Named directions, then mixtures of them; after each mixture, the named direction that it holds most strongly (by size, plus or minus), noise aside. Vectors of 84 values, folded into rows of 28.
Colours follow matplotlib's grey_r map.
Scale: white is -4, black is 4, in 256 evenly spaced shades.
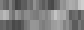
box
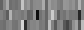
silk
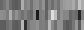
silk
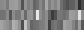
silk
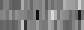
silk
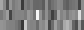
silk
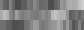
box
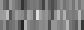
silk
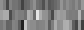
silk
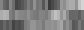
box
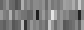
silk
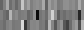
silk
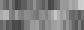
box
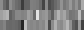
silk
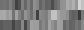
box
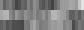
box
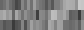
box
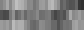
box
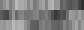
box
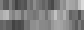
box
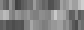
box
